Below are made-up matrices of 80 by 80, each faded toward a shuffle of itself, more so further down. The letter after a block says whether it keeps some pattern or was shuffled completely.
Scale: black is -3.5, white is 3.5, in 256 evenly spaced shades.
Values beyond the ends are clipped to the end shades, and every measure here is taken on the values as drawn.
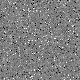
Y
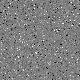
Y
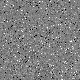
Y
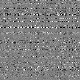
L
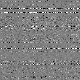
L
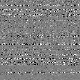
L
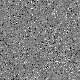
Y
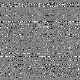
L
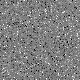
Y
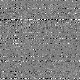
L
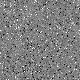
Y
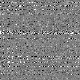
L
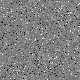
Y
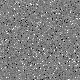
Y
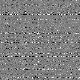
L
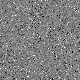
Y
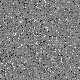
Y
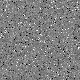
Y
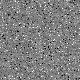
Y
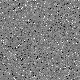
Y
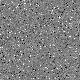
Y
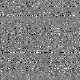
L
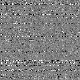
L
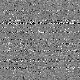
L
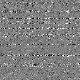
L
